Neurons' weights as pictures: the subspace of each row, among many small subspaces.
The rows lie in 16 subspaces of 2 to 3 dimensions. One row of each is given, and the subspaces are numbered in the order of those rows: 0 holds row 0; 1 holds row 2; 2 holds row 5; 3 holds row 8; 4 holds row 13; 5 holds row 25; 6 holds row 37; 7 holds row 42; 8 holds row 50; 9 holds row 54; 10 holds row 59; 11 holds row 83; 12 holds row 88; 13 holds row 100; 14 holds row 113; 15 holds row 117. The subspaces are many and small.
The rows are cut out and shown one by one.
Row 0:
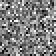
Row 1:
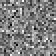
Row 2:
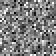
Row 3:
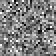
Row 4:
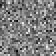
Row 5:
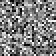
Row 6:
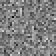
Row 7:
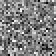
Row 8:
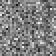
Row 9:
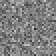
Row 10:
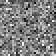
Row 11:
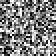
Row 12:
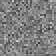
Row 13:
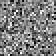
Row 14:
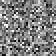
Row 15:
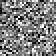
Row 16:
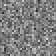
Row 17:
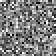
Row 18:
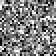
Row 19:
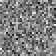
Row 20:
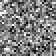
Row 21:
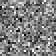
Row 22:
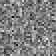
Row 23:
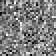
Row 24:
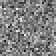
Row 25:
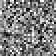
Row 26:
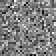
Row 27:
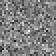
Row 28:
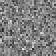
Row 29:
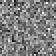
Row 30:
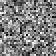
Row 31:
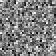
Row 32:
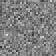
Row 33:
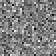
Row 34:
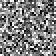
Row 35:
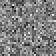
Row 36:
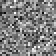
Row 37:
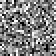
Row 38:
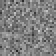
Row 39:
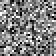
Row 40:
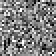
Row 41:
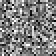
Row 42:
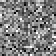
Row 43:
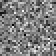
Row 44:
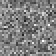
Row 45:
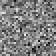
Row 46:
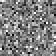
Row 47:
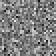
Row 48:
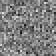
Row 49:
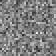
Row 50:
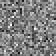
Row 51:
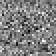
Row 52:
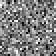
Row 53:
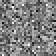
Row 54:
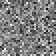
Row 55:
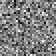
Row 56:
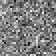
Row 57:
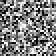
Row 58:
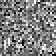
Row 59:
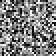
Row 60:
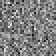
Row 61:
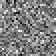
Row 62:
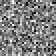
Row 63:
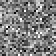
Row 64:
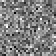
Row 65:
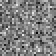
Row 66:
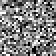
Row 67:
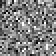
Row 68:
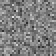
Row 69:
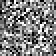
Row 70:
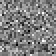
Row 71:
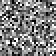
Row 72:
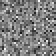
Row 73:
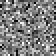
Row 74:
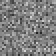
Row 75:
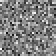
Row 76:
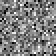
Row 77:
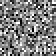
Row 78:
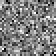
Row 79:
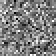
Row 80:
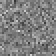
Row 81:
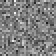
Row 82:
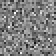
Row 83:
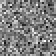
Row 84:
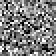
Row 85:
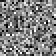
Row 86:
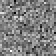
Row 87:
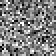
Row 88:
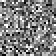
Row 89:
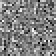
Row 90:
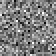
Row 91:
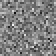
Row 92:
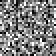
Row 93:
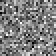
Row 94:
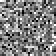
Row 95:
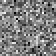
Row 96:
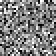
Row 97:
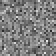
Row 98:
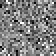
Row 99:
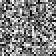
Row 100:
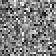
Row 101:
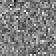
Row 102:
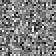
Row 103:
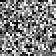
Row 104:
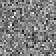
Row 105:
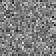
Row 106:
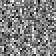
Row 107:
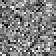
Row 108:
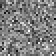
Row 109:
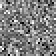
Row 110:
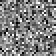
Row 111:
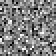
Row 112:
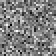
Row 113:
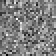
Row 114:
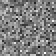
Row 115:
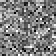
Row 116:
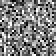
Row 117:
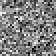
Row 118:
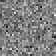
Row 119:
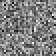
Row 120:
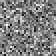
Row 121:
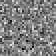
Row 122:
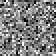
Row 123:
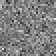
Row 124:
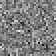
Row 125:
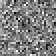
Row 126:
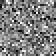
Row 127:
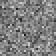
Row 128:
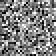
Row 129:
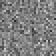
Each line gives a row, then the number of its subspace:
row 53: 10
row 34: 4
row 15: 5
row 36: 15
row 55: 13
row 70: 13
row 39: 4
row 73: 6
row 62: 3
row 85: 12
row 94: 3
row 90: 13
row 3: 5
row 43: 4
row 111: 14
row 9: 2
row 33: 2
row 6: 8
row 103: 7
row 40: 9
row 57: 9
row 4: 0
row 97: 11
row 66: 15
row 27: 13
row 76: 1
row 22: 8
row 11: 8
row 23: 14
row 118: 7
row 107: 10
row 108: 9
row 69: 5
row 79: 9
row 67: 0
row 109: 9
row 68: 8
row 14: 12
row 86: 5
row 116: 14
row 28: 14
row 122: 6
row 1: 8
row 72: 11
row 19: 7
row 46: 7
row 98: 9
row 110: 12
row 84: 13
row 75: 7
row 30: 14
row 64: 12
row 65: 3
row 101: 6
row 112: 10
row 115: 7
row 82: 4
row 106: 15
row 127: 2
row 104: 8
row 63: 7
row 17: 12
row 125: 0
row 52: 0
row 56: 11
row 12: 5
